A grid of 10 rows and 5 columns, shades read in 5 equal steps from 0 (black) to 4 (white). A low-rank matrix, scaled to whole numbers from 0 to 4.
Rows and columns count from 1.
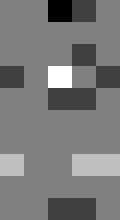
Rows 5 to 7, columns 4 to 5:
1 2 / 2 2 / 2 2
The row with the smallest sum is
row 1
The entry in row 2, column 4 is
2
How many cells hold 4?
1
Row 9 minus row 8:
-1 0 0 -1 -1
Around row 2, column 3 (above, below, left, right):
0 2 2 2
